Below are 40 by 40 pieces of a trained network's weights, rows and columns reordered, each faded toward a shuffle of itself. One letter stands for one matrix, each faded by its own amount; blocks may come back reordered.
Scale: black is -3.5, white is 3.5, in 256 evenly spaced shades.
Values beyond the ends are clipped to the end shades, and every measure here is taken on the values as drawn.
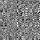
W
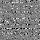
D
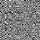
W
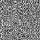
W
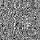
W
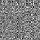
W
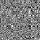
W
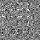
W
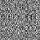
W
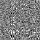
W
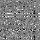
D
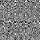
W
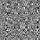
W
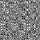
W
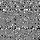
D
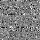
D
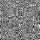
W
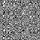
W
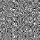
W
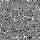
D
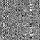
W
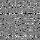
D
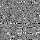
D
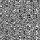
W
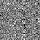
W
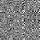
W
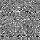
D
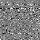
D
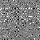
D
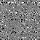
D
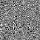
W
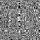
W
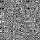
W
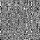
W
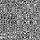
W
